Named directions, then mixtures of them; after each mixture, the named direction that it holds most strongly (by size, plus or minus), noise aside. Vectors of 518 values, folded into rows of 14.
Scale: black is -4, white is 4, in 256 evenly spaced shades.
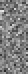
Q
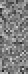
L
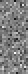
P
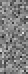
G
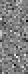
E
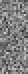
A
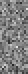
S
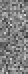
A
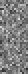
Q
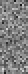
G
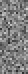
A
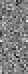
E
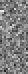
Q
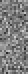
A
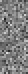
A
